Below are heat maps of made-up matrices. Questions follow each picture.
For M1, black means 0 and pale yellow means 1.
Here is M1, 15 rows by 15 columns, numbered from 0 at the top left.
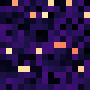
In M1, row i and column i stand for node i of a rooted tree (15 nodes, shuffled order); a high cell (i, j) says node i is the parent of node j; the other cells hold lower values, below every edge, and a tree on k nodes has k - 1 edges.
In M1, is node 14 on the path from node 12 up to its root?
no
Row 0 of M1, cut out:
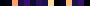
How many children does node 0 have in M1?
3
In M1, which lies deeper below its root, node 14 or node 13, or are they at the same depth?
the same depth
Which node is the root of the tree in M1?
0
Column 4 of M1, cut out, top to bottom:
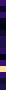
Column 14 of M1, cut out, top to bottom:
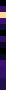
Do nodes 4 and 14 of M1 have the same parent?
no
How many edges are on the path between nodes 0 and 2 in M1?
1
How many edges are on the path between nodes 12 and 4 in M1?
4
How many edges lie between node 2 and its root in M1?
1
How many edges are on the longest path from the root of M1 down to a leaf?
3
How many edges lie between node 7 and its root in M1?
2
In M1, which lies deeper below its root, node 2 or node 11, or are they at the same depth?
the same depth
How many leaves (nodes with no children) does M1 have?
10
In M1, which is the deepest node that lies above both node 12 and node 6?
8
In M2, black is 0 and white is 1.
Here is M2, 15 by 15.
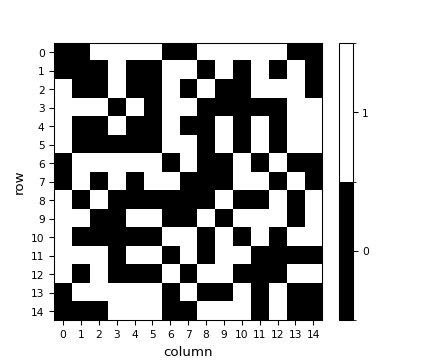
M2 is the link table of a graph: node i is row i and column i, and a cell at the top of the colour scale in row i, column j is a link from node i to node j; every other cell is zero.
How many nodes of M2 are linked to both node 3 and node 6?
4
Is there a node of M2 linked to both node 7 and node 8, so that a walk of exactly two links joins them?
no
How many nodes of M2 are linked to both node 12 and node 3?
5
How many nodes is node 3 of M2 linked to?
8
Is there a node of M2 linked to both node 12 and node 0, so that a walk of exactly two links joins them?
yes
